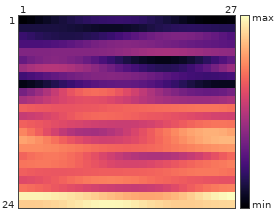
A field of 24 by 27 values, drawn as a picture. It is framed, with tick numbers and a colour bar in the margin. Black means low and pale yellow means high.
On average the colour sits 50% of the way up the scale. No lone cell stands out from its neighbours. The grain runs across in streaks. Values rise toward the bottom.
